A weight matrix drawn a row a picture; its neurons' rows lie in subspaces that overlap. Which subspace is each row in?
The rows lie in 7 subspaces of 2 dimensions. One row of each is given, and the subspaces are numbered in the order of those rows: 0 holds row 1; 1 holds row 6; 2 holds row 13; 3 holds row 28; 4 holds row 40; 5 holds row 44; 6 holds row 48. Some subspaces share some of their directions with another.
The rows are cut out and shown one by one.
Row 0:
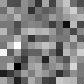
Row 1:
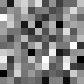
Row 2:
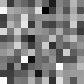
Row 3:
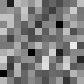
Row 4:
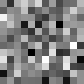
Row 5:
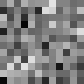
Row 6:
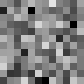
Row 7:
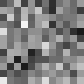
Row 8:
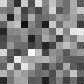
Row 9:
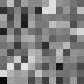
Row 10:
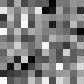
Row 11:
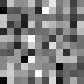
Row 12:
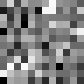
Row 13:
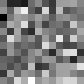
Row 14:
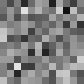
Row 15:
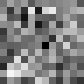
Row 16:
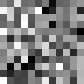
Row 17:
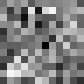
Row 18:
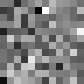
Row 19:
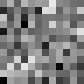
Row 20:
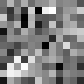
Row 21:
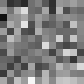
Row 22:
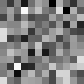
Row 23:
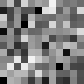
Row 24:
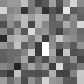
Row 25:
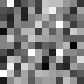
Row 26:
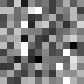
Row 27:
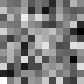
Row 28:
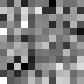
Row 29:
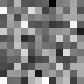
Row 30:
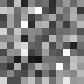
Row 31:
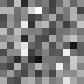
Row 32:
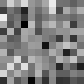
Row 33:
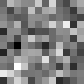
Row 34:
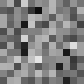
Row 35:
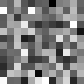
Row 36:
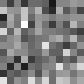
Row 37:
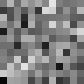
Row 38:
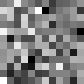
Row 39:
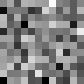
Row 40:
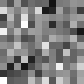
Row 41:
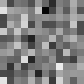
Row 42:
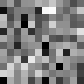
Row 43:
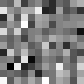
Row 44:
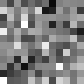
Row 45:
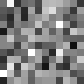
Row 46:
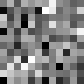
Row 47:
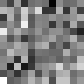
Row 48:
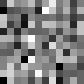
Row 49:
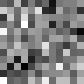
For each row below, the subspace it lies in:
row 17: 1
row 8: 6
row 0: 5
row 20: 1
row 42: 3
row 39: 1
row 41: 6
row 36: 2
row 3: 0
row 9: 0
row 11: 6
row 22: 3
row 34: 4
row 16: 2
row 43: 5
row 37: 5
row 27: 4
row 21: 2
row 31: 4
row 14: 3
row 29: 1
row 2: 6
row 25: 0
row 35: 1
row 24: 3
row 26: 4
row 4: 0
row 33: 5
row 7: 6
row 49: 6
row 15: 1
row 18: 2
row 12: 0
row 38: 2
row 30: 4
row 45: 0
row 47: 3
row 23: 4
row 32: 2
